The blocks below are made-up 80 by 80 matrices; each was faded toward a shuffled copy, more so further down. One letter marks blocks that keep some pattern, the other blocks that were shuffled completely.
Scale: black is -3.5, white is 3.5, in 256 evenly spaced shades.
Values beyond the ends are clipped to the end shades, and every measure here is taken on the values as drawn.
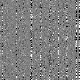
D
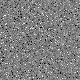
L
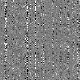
D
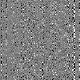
D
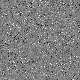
L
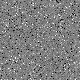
L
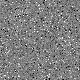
L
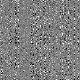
D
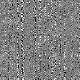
D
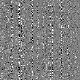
D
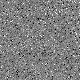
L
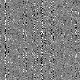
D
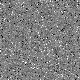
L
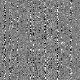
D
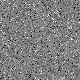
L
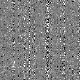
D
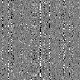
D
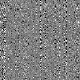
D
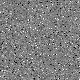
L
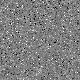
L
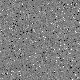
L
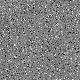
L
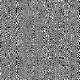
D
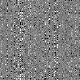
D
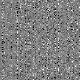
D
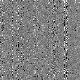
D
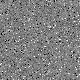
L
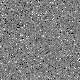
L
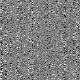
D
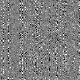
D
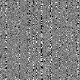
D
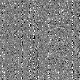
D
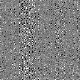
D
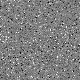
L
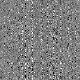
D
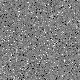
L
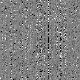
D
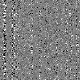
D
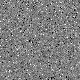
L
